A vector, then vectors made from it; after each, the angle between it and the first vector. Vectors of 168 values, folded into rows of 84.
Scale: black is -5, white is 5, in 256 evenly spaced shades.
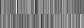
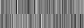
nearly opposite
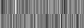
orthogonal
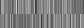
nearly parallel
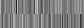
nearly opposite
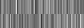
nearly parallel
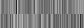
nearly opposite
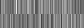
nearly parallel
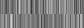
partly aligned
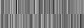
nearly opposite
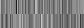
nearly opposite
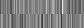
partly aligned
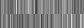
nearly parallel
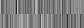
nearly opposite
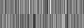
orthogonal
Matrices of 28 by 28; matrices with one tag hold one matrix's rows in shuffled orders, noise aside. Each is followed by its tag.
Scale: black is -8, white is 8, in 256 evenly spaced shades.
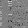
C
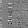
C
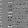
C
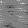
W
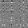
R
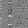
C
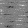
W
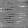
W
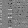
C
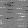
W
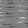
W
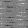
W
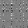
R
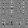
R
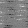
W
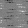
W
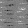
W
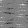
W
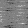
W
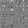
R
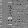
C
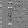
C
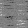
W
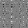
R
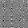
R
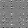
R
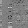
C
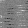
W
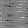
W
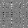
R
